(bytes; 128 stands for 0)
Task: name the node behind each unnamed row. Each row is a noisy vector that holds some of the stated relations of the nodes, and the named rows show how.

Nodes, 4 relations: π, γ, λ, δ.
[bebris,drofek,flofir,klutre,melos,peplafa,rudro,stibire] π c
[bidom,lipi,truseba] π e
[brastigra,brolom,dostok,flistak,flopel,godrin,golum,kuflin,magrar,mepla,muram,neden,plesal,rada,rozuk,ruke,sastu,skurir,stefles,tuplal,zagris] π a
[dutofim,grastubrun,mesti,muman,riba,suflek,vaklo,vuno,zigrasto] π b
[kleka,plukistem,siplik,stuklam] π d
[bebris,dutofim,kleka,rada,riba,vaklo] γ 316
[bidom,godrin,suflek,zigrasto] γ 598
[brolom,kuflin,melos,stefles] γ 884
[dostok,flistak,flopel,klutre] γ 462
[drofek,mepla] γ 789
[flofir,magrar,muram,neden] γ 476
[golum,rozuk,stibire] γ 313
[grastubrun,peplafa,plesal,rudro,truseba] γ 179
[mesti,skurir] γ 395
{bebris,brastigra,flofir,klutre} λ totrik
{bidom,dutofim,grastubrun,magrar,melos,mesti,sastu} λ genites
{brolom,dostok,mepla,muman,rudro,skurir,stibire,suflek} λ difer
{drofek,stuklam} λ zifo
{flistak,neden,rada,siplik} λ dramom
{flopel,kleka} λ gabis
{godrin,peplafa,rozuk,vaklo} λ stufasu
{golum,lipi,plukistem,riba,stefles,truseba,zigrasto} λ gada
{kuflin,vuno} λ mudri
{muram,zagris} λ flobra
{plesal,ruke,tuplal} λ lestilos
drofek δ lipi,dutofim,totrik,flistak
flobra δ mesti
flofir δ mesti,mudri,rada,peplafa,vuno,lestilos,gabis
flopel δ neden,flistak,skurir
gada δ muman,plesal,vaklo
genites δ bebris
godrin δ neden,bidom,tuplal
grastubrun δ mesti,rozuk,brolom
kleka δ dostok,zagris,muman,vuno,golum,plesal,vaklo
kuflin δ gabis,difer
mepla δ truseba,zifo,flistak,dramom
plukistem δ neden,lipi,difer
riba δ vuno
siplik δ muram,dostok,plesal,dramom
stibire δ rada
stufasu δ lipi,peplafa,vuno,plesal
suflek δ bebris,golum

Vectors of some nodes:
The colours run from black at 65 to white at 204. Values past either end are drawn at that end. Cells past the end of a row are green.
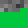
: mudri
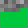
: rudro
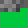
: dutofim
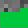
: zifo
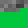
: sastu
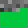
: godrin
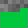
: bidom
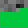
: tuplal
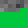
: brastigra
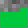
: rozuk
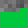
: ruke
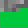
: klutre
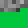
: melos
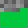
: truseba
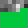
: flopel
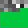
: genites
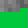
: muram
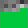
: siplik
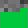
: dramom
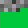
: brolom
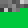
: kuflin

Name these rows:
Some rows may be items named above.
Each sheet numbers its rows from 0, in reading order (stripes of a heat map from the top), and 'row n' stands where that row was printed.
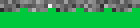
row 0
godrin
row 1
plesal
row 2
godrin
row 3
vaklo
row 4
godrin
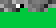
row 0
bebris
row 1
muman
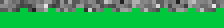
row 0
dutofim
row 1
drofek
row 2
vuno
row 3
kuflin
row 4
flofir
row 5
golum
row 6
flofir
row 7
golum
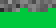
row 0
godrin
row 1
bidom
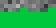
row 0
stibire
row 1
zigrasto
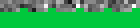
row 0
neden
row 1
drofek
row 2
mesti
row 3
skurir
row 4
stufasu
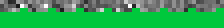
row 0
flobra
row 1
mepla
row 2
drofek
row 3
plukistem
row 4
suflek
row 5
dostok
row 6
rada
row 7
lipi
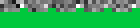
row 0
grastubrun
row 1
flistak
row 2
gada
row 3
riba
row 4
kleka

